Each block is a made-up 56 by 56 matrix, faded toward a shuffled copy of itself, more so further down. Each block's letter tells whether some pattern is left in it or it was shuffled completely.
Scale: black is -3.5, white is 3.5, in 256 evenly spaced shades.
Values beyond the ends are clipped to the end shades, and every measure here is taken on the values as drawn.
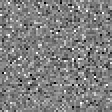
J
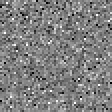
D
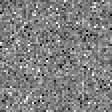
D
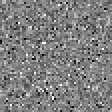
J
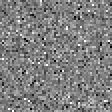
D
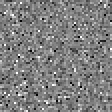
D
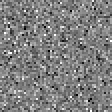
J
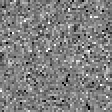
D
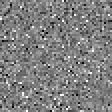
D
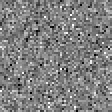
D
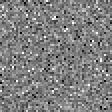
J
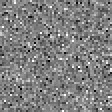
D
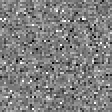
J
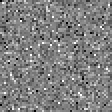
D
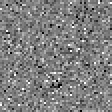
J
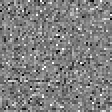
J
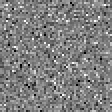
D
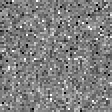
D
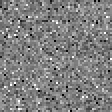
J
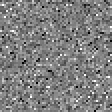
D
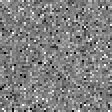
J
